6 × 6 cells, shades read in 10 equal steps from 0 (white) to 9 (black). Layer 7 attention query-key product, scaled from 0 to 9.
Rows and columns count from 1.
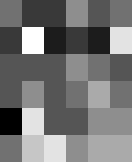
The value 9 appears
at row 5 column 1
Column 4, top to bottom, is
4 7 4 5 6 4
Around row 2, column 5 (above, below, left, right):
6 5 7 1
